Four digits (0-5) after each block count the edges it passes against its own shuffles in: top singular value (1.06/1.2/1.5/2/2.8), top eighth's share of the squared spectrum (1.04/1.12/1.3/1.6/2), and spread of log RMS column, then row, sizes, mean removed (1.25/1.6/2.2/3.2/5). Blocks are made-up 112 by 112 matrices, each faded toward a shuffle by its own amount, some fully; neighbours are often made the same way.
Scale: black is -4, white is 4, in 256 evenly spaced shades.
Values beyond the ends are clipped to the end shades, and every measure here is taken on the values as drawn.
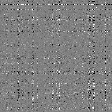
3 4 3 3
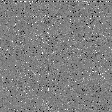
2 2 1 2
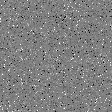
0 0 0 0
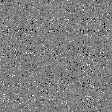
2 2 2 2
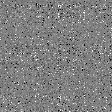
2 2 2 2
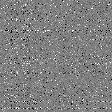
2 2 2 2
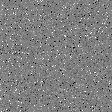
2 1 0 0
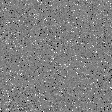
3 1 0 0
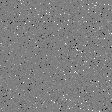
2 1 0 0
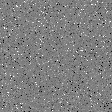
0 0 0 0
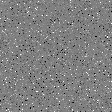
0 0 0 0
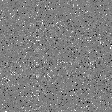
3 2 0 1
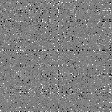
4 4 2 2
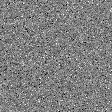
1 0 0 0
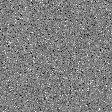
0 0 0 0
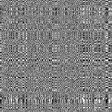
5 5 4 4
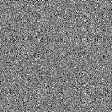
4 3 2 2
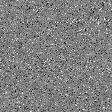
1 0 0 1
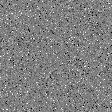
0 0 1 0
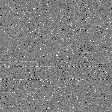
2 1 0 1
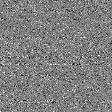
1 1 0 2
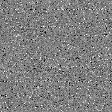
1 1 0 2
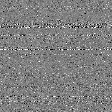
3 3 0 3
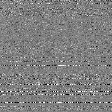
3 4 0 4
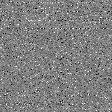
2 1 0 2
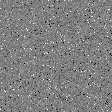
0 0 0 0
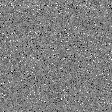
1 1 0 1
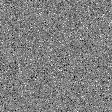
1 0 0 0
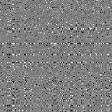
5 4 2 3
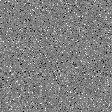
3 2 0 0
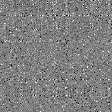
4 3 1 2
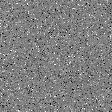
2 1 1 0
